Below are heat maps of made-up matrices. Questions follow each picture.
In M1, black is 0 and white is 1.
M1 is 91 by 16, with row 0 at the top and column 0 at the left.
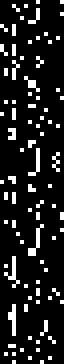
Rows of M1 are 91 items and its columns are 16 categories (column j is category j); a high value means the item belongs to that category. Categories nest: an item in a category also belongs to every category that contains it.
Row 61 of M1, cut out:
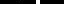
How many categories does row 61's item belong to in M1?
1
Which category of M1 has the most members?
3
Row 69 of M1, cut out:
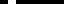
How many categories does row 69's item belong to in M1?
2
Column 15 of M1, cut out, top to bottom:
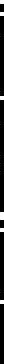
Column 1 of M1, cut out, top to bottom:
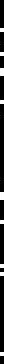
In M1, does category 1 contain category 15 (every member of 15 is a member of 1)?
no
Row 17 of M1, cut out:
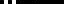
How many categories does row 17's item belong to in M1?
2
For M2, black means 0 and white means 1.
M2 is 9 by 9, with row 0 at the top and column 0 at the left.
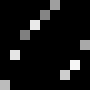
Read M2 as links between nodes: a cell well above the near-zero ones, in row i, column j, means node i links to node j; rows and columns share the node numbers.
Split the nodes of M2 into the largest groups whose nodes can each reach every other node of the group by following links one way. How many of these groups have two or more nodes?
3
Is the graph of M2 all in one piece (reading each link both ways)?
no
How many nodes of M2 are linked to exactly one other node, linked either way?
4
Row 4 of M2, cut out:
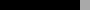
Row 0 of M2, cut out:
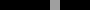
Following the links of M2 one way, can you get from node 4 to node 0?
yes
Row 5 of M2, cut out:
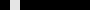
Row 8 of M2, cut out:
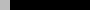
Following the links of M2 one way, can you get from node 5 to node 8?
yes
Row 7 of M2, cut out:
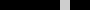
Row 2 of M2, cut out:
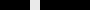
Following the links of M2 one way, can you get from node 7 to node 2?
no
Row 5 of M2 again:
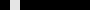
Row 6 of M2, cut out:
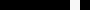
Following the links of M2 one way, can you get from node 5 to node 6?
no
